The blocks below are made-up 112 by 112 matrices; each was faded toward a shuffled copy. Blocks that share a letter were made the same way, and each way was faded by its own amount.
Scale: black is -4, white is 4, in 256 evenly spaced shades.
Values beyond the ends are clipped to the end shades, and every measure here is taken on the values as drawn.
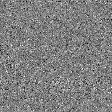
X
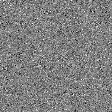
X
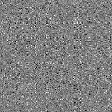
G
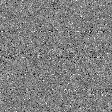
X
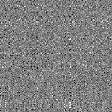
G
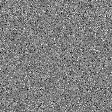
X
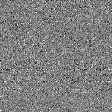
X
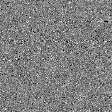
X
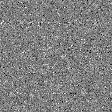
X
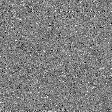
X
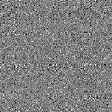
G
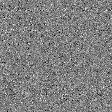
X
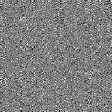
G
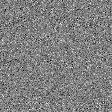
X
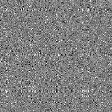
G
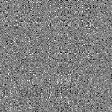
G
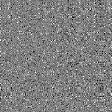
G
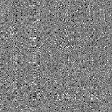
G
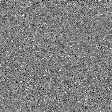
X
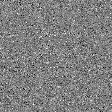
X
